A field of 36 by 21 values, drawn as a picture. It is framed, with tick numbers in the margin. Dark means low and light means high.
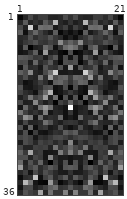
Odd rows or columns: none. Mirror symmetry: left to right. Grain: fine. Histogram: skewed, a long tail of high values. Slope: none.
